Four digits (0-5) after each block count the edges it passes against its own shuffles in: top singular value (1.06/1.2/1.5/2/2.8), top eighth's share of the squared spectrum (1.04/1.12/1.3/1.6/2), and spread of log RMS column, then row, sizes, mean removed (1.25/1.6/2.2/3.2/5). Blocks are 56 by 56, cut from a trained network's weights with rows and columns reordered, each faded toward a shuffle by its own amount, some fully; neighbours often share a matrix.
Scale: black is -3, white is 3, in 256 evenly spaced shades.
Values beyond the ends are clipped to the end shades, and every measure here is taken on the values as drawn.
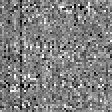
2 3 1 2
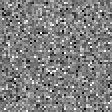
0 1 0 0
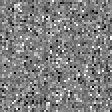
1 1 0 0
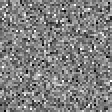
0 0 0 0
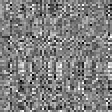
4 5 3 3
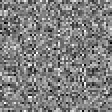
4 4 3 2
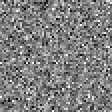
0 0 0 0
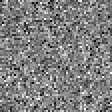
0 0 0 0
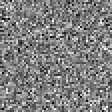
0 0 0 0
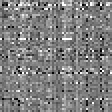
3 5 2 4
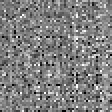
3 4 2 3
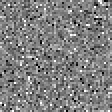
0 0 0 0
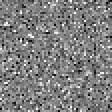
0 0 0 0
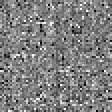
2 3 0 2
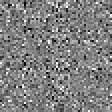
3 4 2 2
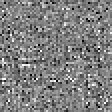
2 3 1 2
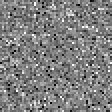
0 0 0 0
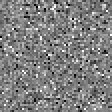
1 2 0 0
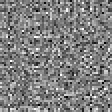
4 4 2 2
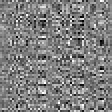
4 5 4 2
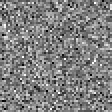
2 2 1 0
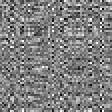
4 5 3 2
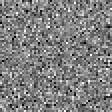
2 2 0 0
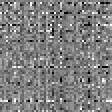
3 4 2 3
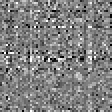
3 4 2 3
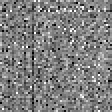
2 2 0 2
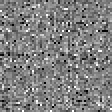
2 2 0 2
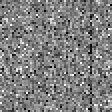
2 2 1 1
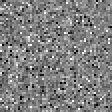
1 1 0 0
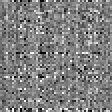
3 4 2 3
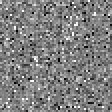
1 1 1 1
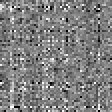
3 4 2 3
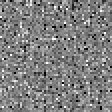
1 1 0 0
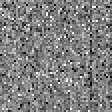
1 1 0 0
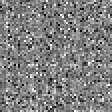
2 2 0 1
